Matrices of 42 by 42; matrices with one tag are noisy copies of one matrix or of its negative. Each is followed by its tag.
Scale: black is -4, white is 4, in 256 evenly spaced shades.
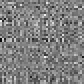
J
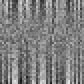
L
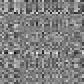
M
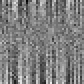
L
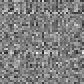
M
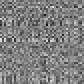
J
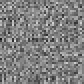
J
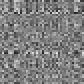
M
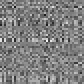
J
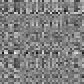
M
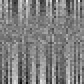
L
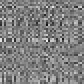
J
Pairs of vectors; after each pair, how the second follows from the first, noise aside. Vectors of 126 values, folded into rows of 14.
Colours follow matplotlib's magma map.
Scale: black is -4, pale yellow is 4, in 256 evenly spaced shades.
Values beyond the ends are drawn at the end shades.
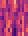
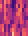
reversed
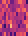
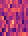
shuffled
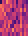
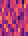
shuffled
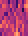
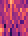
reversed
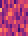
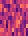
reversed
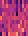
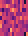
shuffled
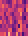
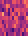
shuffled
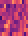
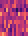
shuffled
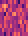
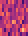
reversed
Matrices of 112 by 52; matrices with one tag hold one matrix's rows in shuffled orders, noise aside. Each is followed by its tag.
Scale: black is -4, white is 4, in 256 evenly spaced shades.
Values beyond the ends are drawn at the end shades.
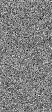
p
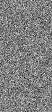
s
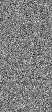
s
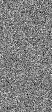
p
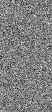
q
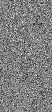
s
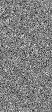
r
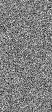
q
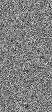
s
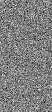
p
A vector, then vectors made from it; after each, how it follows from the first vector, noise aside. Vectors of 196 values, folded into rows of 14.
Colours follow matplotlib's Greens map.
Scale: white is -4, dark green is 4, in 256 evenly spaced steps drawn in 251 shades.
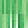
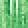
reversed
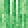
reversed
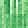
reversed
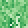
sign-scrambled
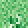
sign-scrambled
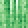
reversed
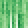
copied
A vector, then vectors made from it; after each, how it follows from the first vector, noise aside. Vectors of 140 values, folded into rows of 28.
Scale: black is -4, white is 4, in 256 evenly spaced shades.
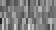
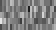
wrapped around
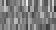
reversed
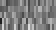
copied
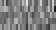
reversed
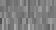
shrunk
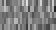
reversed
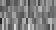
copied
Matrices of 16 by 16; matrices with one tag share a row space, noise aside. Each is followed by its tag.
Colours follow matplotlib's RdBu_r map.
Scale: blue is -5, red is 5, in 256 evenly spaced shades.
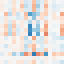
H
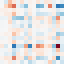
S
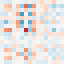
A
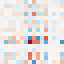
H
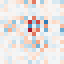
H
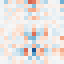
H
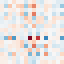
H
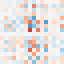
H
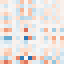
A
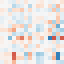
S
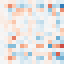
S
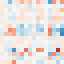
S
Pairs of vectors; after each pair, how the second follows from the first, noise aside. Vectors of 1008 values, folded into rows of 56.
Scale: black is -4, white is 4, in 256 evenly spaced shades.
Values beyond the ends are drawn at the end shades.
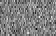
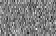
negated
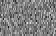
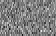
wrapped around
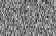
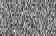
wrapped around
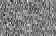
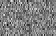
negated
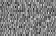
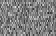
sign-scrambled
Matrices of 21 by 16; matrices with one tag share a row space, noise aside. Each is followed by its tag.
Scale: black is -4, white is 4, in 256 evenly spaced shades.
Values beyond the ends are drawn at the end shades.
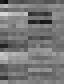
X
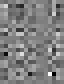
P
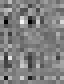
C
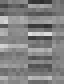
X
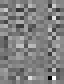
P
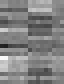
X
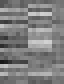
X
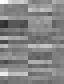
X
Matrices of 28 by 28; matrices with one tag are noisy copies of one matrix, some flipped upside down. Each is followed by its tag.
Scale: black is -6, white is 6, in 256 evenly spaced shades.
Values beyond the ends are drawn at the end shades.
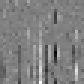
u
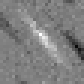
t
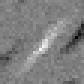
t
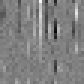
u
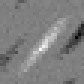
t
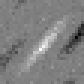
t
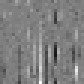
u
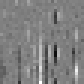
u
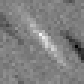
t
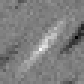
t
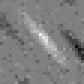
t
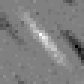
t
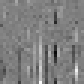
u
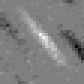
t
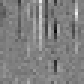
u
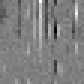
u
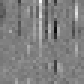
u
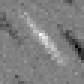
t
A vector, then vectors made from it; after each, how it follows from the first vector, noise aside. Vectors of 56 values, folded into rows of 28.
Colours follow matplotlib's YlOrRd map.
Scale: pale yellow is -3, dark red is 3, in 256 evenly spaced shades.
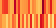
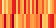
reversed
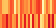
negated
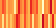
sign-scrambled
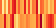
reversed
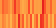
shrunk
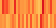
shrunk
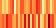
negated
